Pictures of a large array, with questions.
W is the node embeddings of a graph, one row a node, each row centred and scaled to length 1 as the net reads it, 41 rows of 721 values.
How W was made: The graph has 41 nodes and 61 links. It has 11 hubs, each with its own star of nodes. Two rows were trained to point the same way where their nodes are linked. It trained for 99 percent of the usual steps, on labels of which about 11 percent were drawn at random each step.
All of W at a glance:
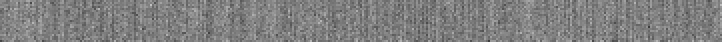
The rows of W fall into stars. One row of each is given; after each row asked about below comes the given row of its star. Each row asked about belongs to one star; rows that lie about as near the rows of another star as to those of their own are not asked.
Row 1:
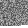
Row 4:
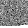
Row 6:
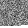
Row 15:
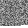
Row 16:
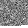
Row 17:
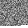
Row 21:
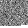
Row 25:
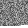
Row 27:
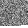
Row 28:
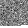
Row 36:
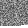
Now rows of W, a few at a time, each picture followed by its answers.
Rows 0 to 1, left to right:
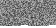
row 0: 4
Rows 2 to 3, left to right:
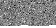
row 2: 1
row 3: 28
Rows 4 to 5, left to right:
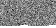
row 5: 21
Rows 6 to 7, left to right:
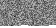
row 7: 28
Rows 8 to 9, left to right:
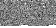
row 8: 27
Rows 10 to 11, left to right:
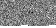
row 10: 16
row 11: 25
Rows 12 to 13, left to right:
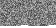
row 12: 21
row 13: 27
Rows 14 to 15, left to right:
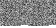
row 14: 15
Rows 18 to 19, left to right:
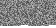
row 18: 17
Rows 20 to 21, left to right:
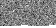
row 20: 6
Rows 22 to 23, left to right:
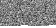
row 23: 17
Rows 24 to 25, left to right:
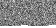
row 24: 1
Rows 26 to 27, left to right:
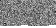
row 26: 17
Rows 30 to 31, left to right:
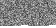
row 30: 6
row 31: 1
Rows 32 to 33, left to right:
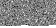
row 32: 4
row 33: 16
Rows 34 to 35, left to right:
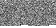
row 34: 36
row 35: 4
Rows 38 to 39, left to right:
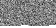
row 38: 6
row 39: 15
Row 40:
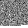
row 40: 16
